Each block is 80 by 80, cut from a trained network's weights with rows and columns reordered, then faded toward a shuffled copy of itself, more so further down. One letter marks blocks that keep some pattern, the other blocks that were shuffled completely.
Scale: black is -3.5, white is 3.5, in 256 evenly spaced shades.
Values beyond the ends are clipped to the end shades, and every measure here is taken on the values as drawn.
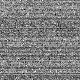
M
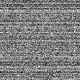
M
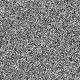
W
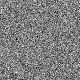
W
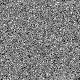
W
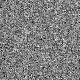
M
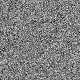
W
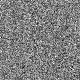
W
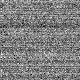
M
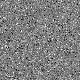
W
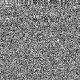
M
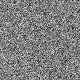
W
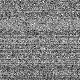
M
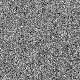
W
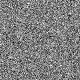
W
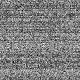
M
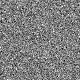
W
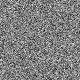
W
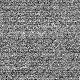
M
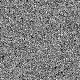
W
